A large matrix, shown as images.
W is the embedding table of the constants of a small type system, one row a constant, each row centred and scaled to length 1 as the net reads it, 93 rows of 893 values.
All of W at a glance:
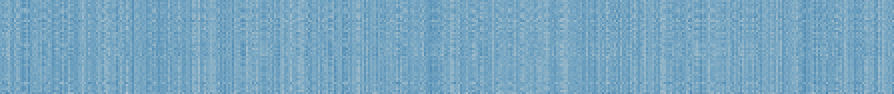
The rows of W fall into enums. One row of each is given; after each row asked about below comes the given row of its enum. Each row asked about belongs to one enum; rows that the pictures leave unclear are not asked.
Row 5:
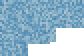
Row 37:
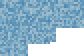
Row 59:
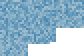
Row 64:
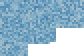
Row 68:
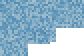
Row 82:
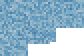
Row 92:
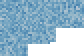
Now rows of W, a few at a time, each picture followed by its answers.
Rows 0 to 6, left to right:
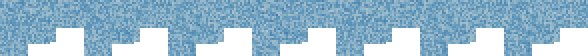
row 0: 37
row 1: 68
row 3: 82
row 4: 37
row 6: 5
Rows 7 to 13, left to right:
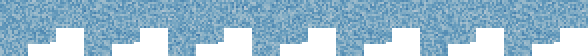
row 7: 68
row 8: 82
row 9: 92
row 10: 64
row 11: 82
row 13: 82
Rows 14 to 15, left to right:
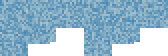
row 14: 5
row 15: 37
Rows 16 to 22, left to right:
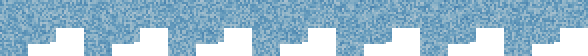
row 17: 5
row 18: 68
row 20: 64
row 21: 64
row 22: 37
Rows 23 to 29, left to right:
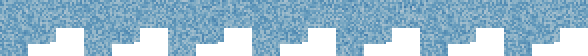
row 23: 5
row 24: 68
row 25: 59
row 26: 68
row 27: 92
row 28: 5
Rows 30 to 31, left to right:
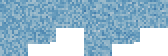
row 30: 68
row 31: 82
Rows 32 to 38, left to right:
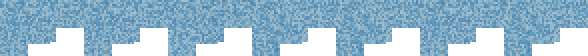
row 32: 37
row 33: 37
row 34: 59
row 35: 5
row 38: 5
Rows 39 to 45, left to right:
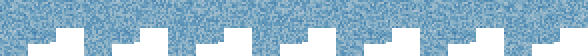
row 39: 82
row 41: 37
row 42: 37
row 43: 82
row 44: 82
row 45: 64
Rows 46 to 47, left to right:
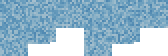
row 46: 68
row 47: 59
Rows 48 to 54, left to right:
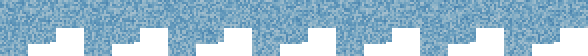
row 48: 37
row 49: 37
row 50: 68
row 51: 59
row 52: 37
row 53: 64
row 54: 59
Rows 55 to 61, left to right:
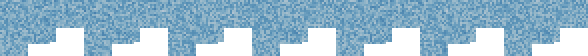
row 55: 59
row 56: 82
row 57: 5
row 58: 68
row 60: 5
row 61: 68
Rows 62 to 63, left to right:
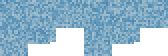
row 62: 68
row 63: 37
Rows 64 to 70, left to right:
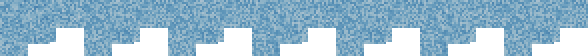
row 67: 5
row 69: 5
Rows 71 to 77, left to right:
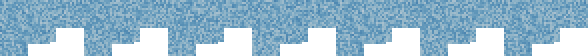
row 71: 5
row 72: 68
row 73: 37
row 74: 59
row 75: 5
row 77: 5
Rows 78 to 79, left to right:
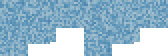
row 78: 37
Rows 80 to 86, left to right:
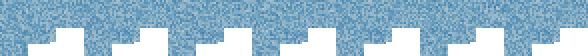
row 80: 5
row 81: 68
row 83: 82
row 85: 92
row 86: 68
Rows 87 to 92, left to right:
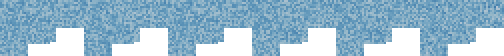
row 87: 37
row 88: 5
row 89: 37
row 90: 68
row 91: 68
